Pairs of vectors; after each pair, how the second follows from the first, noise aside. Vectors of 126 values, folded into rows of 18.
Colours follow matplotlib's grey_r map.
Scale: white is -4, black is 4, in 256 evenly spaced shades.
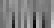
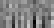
copied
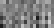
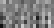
copied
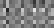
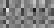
negated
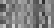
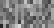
shuffled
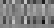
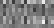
negated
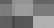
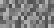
shuffled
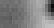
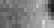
copied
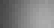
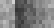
wrapped around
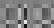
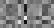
wrapped around
